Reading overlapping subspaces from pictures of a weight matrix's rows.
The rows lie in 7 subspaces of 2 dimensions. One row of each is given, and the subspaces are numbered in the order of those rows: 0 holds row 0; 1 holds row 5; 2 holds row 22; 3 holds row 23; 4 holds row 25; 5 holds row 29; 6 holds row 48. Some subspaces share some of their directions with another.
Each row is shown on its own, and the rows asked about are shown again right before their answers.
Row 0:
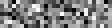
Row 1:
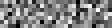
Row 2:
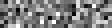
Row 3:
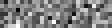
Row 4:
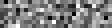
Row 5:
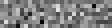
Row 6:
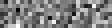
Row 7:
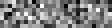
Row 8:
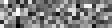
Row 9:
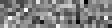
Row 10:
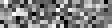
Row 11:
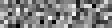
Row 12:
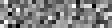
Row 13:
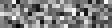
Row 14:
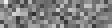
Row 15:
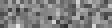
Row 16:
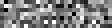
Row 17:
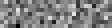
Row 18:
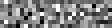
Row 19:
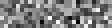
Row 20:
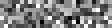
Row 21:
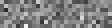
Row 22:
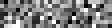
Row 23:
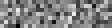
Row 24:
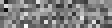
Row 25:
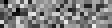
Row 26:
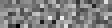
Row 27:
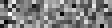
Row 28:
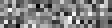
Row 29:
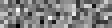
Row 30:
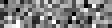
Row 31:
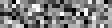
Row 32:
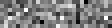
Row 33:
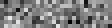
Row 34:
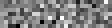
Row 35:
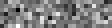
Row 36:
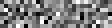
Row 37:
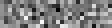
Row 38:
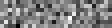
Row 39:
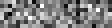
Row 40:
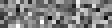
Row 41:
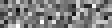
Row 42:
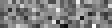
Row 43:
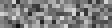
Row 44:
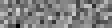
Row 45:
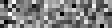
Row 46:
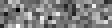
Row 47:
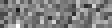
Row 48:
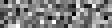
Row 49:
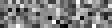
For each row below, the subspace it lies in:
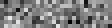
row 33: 2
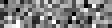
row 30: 2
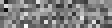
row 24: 6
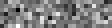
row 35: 5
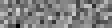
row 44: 3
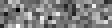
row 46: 5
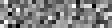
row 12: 0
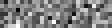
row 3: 2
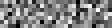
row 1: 5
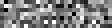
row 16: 6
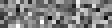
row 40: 3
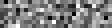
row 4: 6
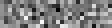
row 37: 1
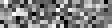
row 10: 4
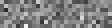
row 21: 6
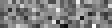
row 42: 1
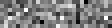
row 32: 2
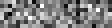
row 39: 5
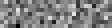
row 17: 6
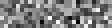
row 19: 3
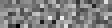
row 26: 4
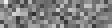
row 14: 4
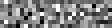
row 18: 1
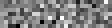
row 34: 4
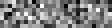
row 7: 5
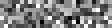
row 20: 3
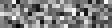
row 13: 0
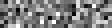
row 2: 5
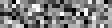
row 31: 0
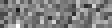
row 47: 2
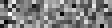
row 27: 0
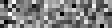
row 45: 0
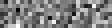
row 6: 2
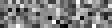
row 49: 1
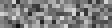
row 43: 0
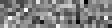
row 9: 2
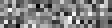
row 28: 3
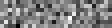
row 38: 3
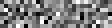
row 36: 6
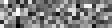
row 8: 4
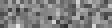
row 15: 1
